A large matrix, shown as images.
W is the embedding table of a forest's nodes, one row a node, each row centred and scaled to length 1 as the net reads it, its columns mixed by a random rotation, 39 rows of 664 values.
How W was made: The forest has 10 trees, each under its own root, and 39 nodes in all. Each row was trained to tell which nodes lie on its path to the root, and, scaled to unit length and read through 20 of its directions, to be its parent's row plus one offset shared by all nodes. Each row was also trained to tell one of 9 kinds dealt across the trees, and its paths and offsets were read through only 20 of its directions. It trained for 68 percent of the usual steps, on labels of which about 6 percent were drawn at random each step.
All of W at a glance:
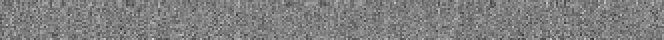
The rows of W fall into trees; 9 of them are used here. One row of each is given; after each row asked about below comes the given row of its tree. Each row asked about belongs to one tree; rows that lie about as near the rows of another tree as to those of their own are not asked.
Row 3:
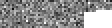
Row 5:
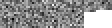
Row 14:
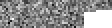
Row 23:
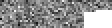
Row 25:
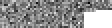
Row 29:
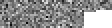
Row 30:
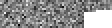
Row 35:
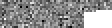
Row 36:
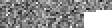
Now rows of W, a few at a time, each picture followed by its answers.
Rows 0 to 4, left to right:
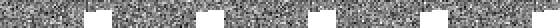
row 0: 3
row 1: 14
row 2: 3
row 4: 3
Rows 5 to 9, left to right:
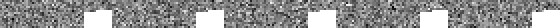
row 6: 30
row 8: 5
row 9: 25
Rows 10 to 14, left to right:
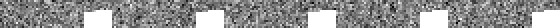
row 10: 23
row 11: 25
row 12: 25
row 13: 30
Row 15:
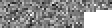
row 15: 14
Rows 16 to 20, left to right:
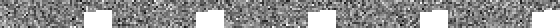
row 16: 30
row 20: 36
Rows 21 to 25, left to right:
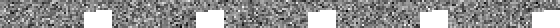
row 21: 14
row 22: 14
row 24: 35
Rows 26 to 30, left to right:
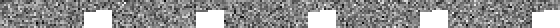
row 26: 29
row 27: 5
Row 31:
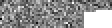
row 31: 23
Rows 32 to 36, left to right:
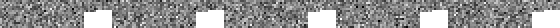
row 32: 5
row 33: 25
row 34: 35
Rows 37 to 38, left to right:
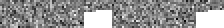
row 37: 30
